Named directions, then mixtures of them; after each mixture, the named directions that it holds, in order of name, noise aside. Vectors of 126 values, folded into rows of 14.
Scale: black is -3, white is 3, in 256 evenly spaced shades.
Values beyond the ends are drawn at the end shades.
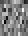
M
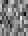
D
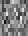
D, M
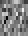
M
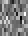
D, M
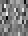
D, M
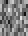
D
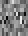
D, M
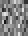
M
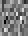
D, M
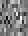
D, M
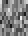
D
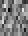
D, M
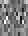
D, M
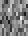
D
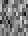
D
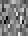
D, M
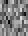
D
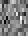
D, M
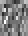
M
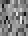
D, M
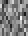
D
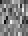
M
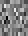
D, M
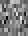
D, M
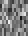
D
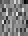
M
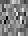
D, M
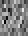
M
